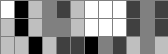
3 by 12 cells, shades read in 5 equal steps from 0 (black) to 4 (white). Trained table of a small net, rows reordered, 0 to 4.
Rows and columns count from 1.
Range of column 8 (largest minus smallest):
2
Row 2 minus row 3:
0 -3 3 -1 1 2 4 2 3 -2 0 -2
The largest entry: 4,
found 7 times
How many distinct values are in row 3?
4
